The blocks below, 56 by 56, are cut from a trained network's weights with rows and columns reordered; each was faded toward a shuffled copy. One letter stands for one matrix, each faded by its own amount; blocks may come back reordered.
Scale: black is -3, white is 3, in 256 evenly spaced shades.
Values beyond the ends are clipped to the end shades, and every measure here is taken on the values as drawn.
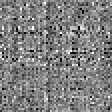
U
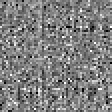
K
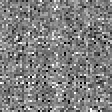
K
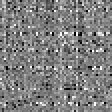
U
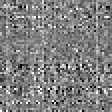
U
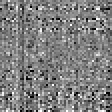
U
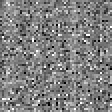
K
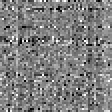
U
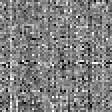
U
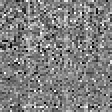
K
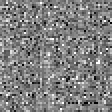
K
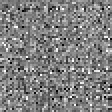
K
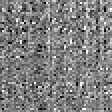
U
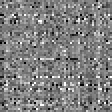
U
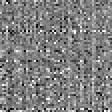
U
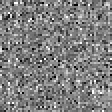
K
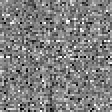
K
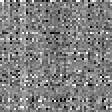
U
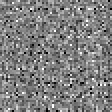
K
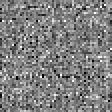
K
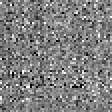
K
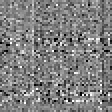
U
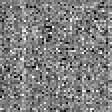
K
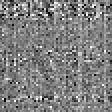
U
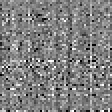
U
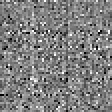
K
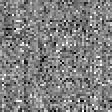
K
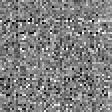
K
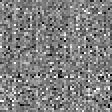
K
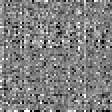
U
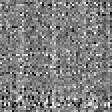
U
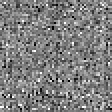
K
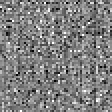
K
